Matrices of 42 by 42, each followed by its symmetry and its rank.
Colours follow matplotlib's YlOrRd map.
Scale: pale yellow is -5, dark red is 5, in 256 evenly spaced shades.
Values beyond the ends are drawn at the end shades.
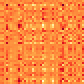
neither, rank three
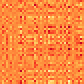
neither, rank three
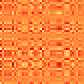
neither, rank two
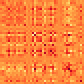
symmetric, rank three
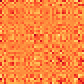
symmetric, rank three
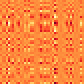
neither, rank two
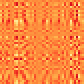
neither, rank two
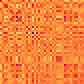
symmetric, rank three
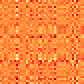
neither, rank three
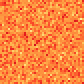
neither, full rank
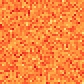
neither, full rank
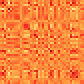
symmetric, rank three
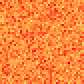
neither, full rank
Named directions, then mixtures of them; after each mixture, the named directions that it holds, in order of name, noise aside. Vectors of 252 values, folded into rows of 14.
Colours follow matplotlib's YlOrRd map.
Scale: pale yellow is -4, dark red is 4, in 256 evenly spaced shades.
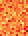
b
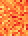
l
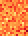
b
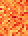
l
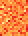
b, l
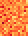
b, l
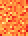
b, l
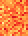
l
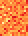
b, l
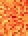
l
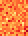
b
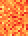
l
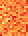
b, l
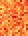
l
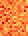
b, l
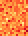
b
